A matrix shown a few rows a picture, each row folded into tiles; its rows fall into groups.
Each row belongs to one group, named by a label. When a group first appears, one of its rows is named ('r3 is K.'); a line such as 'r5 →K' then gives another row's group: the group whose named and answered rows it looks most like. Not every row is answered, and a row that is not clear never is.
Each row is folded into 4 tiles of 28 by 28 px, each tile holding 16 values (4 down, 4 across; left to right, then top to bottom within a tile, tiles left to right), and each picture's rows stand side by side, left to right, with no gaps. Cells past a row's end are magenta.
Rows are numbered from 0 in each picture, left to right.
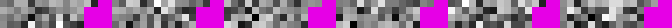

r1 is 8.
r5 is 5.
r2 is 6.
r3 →6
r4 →8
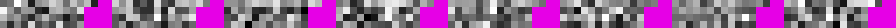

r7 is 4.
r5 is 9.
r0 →8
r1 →4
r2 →5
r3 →5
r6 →8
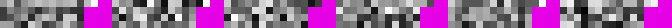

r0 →5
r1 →9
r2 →6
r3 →8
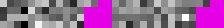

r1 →8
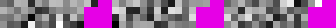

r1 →4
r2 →9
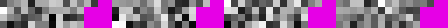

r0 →8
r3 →8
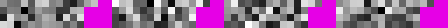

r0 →6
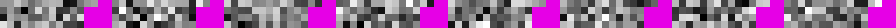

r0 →6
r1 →5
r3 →8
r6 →6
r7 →9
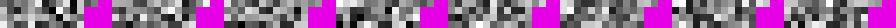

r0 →9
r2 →9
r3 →4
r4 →4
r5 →4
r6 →5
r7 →4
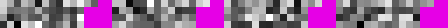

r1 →5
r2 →9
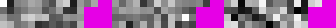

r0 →9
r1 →8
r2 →5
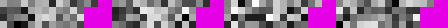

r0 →6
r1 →6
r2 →5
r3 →4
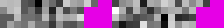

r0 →4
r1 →8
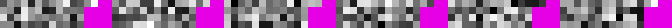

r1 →4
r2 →9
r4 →6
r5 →5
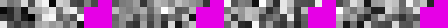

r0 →6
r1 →8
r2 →9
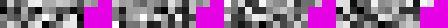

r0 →5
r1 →9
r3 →5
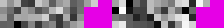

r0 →9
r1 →5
